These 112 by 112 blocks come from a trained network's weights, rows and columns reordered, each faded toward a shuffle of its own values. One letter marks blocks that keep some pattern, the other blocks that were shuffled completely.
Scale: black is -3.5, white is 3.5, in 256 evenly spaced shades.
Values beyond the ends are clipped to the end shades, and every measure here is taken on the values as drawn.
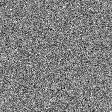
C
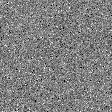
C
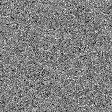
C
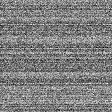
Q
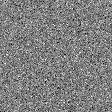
C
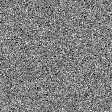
C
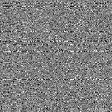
Q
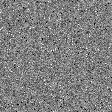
C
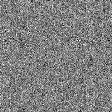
Q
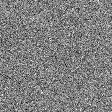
C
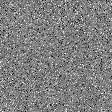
C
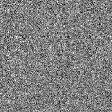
Q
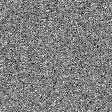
C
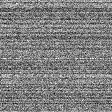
Q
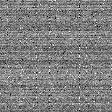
Q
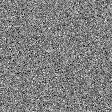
C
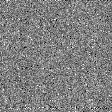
Q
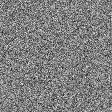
C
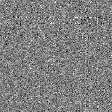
Q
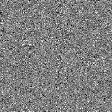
Q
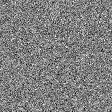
C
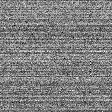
Q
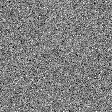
C
